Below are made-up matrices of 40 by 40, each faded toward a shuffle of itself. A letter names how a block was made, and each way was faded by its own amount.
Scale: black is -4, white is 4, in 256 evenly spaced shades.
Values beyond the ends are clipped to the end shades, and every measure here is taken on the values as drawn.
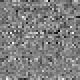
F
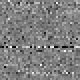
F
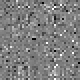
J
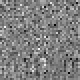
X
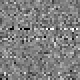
F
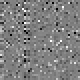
J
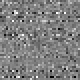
F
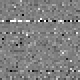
F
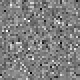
X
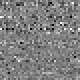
F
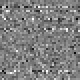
F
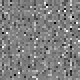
J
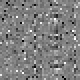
J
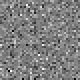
X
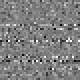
F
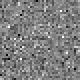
X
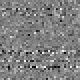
F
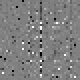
J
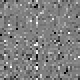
J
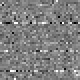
F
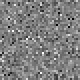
X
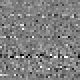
F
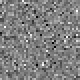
X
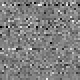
F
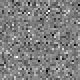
X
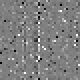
J
